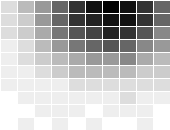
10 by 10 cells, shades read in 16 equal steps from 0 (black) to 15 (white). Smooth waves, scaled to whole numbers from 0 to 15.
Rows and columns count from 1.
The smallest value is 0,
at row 1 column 7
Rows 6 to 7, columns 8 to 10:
11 12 12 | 13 13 13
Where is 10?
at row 3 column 3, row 5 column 5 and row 5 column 9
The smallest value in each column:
13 11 9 6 3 1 0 1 3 6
